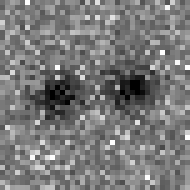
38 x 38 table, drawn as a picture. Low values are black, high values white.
There are two dips. No seam splits the table. No overall slope runs across the table.
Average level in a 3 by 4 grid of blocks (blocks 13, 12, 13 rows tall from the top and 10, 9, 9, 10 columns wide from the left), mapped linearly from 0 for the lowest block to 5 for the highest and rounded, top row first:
4444
3003
5444
